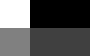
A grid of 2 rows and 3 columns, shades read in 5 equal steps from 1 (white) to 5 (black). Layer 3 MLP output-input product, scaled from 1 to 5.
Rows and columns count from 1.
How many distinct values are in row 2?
2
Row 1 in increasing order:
1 5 5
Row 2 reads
3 4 4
